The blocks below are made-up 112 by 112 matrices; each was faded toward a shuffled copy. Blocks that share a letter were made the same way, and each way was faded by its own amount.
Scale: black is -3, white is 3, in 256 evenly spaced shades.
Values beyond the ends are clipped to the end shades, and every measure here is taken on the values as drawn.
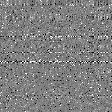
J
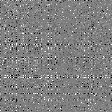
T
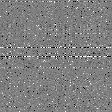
T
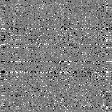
T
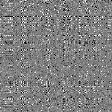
T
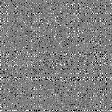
T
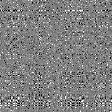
T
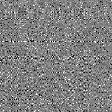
J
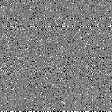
J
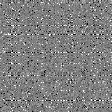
J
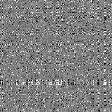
T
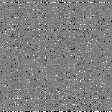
T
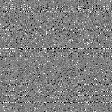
J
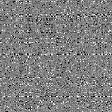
J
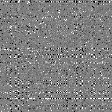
T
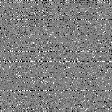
J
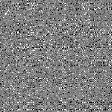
J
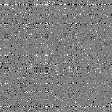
T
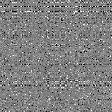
J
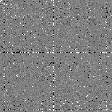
T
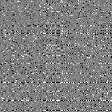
J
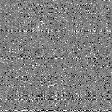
J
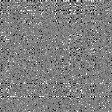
T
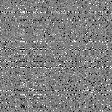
J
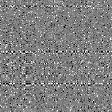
J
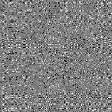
J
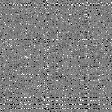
T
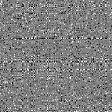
J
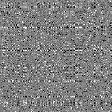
J
